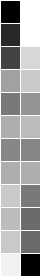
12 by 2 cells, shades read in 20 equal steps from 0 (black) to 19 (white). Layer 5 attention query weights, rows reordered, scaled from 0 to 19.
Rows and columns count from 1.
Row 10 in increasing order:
8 14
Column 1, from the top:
0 3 5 12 9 13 10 13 15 14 15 18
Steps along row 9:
down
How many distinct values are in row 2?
2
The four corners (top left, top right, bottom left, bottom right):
0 19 18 0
